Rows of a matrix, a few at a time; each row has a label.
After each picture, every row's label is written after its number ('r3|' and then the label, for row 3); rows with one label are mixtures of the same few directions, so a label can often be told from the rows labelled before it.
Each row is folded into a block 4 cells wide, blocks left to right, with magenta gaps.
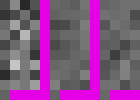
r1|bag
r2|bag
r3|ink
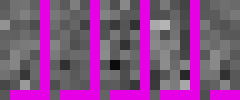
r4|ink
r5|bag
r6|bag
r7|bag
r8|ink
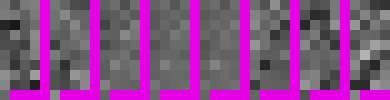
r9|bag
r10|ink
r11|bag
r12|bag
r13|bag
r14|bag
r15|ink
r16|ink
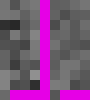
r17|bag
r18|ink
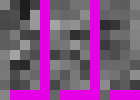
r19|ink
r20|bag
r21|bag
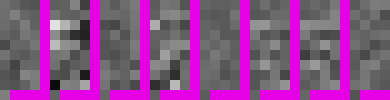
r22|ink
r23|bag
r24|bag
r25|ink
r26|ink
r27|bag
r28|bag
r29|ink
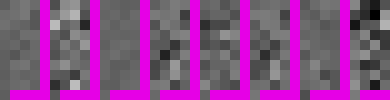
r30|ink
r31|ink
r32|ink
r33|ink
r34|bag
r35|ink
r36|ink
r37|ink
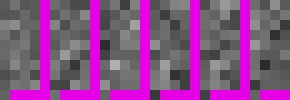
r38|bag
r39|ink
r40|bag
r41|ink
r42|ink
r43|bag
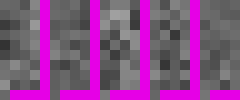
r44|bag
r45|bag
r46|ink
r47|bag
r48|ink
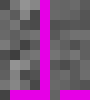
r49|ink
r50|bag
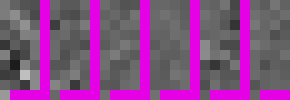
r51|ink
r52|ink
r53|ink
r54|ink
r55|bag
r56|bag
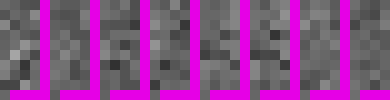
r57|ink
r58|ink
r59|bag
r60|bag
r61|bag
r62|bag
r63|ink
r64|ink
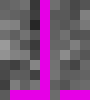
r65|bag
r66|ink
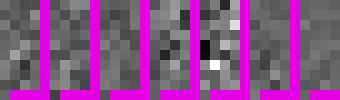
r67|ink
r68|ink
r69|ink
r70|ink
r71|bag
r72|ink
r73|ink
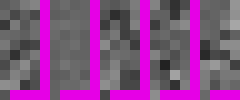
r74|ink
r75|bag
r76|ink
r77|ink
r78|bag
